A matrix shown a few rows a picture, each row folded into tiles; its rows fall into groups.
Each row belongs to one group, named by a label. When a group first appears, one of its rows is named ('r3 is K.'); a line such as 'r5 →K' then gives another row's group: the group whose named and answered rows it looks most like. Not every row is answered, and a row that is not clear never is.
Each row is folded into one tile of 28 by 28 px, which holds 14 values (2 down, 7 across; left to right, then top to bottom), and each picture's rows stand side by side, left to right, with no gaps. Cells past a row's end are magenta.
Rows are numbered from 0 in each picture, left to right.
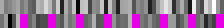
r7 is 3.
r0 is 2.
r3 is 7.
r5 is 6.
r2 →7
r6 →7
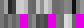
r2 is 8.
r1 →3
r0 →6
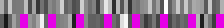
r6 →3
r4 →8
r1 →8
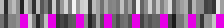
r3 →3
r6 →7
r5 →3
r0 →7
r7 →6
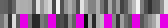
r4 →6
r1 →3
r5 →6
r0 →6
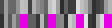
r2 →6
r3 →6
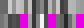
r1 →8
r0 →3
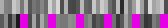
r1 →6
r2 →7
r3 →3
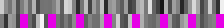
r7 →7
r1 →8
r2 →7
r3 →7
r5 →7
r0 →8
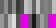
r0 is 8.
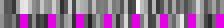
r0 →6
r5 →2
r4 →8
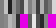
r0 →8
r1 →2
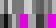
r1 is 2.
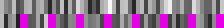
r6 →2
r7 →2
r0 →8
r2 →6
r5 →2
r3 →6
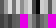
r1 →2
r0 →3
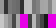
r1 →2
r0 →7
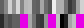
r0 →3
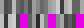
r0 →8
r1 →6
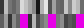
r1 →2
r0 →6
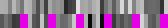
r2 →6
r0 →2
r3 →8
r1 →8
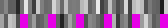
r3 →2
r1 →7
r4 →8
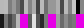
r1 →2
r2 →7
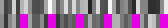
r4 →7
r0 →8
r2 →3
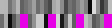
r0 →2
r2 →8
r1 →8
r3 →7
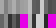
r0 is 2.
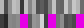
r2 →3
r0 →7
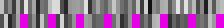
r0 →2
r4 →2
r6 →3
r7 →6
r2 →2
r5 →6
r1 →6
